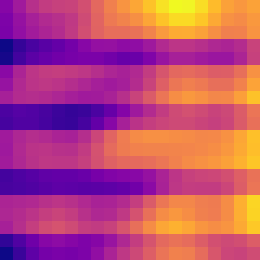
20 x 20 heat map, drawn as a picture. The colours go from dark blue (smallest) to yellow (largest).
Stripes: horizontal, repeating 4 times. Lone odd cells: none. Slope: up to the right.
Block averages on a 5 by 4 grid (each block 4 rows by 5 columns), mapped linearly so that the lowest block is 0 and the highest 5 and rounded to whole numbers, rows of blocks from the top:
0355 / 1134 / 0144 / 0134 / 1144
